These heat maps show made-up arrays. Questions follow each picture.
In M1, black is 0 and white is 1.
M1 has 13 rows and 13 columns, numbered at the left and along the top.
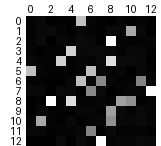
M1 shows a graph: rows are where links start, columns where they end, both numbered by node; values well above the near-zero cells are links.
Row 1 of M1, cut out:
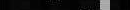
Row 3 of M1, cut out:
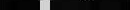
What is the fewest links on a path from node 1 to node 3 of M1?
4
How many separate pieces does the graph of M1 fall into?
2
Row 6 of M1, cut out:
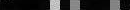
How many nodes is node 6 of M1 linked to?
3
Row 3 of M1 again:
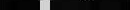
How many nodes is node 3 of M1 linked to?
1
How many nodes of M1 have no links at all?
0
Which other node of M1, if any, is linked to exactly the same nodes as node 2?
node 9
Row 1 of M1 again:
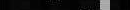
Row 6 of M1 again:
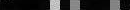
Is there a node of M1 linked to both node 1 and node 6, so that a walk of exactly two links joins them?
no
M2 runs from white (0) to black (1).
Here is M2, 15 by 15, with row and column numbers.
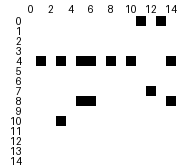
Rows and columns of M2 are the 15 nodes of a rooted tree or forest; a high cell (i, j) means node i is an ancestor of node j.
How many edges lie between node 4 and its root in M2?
0
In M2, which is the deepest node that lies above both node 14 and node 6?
8
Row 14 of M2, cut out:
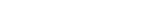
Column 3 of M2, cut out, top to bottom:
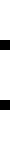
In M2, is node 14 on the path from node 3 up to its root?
no
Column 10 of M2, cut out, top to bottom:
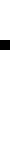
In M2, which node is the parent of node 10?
4
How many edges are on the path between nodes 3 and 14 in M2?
4
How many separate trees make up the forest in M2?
5
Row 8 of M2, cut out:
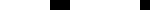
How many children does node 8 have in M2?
3
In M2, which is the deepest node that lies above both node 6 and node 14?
8
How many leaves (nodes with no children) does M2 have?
10
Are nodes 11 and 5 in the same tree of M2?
no
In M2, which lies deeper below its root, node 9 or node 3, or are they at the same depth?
node 3
